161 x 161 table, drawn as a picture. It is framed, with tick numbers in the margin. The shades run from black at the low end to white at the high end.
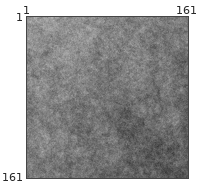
Odd rows or columns: none. Histogram: bell-shaped. Mirror symmetry: none. Ninth with the highest average: top left. Stripes: none. Grain: blotchy. Slope: up to the top left. Ninth with the lowest average: bottom right.
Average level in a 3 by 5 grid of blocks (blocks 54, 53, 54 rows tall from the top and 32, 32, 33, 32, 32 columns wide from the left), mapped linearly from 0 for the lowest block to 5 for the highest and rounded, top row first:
5 5 4 3 2 | 4 3 2 2 2 | 3 2 2 0 0
